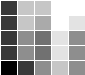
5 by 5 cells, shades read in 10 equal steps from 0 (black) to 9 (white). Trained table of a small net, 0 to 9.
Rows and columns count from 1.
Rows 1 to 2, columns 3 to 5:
7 9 9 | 6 9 8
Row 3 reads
2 5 4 8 5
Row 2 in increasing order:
2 6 7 8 9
